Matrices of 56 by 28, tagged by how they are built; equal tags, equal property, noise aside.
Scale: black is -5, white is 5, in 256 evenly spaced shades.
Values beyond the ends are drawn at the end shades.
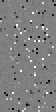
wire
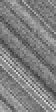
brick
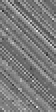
brick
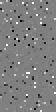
wire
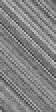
brick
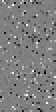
wire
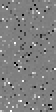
wire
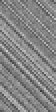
brick
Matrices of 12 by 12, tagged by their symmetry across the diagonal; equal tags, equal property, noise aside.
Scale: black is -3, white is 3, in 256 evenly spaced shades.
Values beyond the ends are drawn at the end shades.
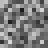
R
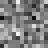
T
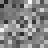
R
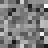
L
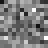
L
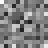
R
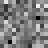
L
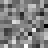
T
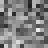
L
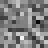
T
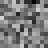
L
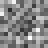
R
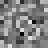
R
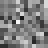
T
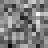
L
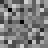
R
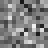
L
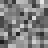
T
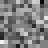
T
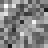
R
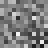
R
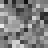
T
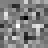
T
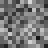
R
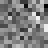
L
